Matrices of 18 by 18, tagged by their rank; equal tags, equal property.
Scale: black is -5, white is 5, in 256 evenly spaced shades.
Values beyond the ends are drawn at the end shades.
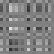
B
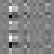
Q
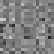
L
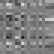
Q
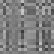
Q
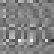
L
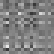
Q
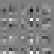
Q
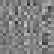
L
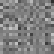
L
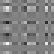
B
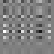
B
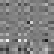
Q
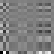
B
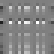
B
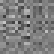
L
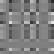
B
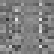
L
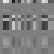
B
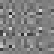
L
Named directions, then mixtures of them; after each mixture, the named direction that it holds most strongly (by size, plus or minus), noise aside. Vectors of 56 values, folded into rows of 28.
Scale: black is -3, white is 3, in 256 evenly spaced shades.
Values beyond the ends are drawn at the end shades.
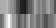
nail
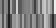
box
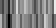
box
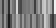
box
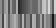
box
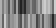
box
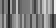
box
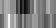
nail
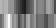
nail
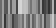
box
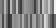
box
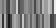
box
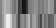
nail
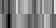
nail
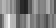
nail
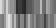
nail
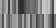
box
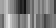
nail
